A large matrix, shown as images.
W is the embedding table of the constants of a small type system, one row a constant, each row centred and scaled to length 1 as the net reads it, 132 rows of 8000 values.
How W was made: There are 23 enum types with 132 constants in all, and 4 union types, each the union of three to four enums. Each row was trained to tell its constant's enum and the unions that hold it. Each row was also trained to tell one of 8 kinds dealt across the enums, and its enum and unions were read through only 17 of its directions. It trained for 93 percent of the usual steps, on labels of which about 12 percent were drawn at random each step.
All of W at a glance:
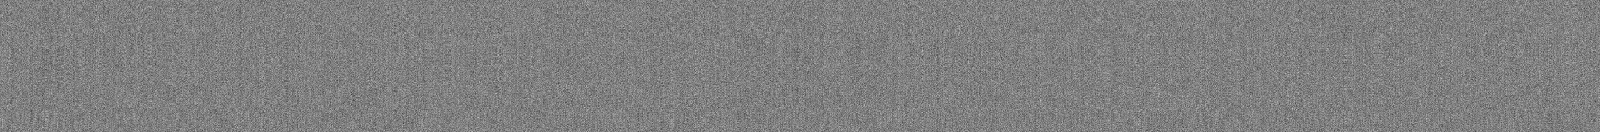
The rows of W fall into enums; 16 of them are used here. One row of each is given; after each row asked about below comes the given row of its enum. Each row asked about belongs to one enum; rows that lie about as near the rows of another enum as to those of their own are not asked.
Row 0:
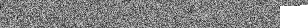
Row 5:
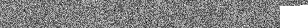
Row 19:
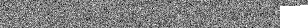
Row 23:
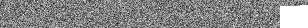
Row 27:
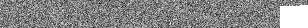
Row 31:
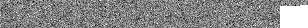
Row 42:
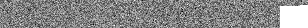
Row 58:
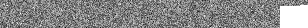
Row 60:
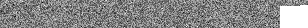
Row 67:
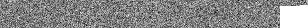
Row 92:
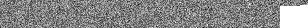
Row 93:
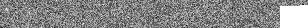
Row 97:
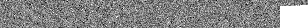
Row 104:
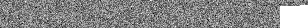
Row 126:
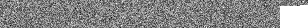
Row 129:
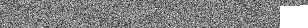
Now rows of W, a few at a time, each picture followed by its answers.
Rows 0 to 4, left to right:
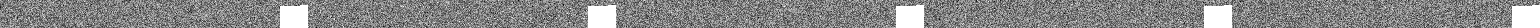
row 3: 31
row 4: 58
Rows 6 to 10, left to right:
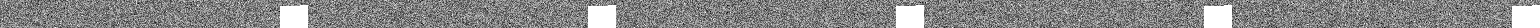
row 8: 104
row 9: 126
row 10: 60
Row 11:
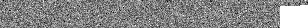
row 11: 104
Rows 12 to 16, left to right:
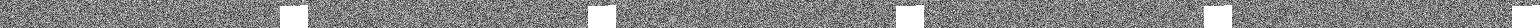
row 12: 42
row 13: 42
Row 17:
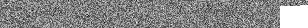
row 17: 126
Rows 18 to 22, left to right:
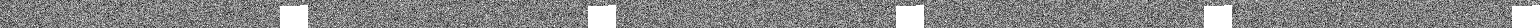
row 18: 5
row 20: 5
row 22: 126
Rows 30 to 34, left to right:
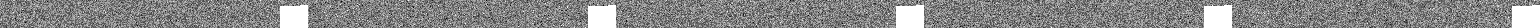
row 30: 31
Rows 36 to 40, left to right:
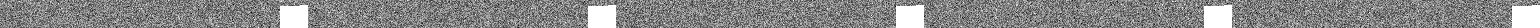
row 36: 104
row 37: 31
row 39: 5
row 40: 93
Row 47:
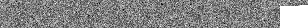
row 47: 129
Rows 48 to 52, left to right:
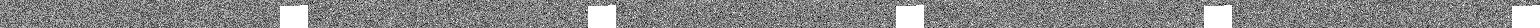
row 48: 93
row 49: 60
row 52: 60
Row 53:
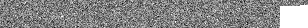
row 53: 27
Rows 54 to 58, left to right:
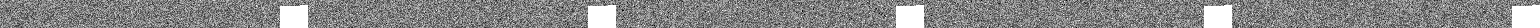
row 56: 23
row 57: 58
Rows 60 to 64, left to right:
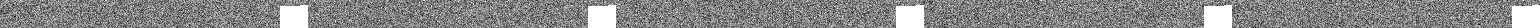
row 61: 58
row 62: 104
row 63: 58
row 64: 126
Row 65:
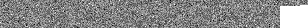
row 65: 19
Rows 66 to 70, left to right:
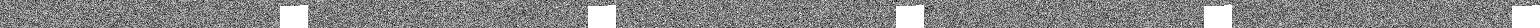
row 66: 93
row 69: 5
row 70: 60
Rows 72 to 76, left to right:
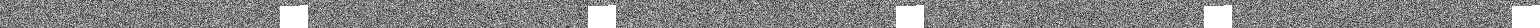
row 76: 23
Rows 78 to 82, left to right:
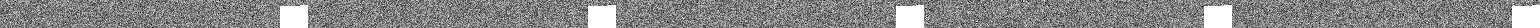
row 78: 60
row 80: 58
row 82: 19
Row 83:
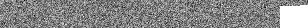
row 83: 27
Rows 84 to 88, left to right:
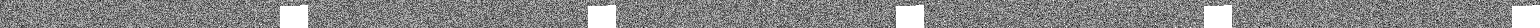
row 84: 104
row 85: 42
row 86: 5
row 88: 93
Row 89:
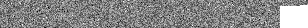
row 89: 60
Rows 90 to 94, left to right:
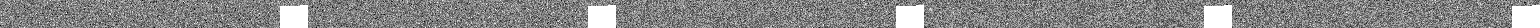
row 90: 23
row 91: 93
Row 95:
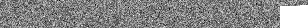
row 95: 23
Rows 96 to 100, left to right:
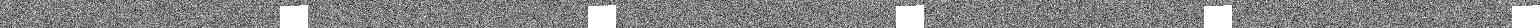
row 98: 42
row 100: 23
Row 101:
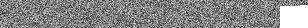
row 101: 129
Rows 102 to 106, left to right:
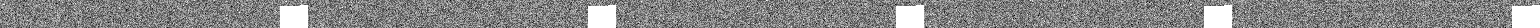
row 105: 0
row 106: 126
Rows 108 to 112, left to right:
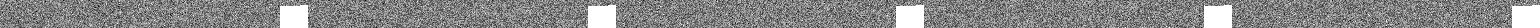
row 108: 27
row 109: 58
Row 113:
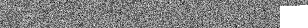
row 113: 31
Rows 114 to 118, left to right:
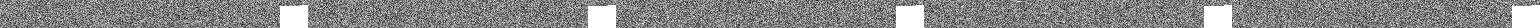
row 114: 42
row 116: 31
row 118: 23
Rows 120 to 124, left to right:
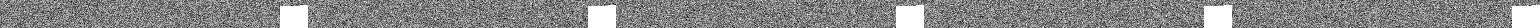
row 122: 97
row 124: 126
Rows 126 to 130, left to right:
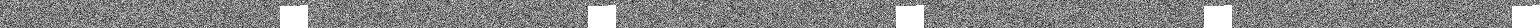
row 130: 19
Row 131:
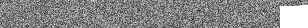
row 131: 42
